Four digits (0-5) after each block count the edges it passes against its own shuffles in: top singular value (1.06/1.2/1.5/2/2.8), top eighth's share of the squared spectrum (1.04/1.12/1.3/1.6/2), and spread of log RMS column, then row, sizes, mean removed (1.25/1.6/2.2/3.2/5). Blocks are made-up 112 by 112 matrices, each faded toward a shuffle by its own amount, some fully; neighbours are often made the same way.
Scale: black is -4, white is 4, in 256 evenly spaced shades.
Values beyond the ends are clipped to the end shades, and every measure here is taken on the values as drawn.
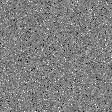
0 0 0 0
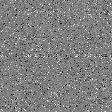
3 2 0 1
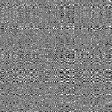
5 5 3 4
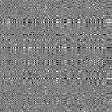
5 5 3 4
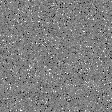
0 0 0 0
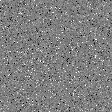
2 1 0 0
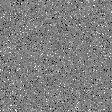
3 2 0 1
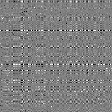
5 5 3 4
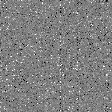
2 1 1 1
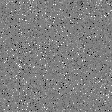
3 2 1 0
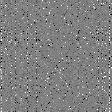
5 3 2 1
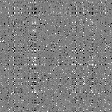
5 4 3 2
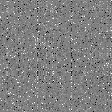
4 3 1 1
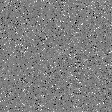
2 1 0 0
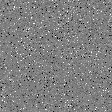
2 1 0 0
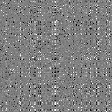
5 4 3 2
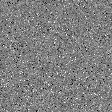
0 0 0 1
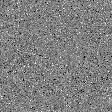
0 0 0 1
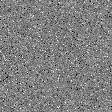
0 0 0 0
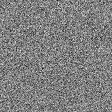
1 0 0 0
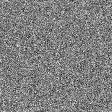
1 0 0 0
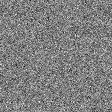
2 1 0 0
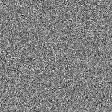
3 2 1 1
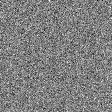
1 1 0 0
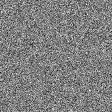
2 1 0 0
